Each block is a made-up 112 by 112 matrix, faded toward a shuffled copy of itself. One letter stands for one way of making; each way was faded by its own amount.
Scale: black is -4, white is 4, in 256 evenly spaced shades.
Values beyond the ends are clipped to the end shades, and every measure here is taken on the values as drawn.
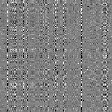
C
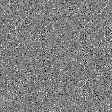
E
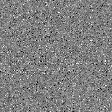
E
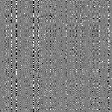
C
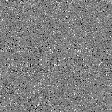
E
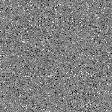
E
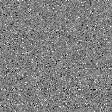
E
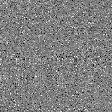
E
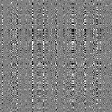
C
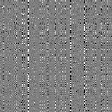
C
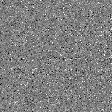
E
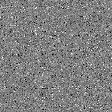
E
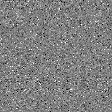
E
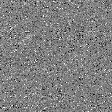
E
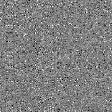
E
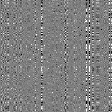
C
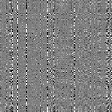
C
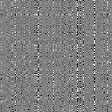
C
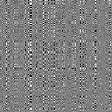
C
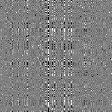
C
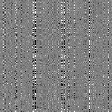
C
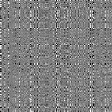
C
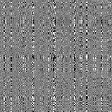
C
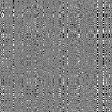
C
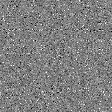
E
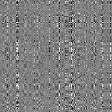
C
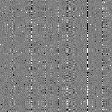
C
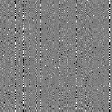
C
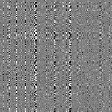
C
